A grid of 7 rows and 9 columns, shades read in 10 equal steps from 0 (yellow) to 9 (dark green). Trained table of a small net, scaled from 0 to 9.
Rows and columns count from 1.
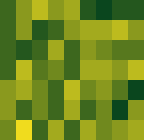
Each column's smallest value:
4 0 2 3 2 3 3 2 2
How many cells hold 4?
12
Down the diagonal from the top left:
7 4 7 5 2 7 5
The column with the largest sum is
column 1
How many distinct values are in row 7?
5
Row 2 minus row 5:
3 1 3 0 2 -2 -1 -4 -5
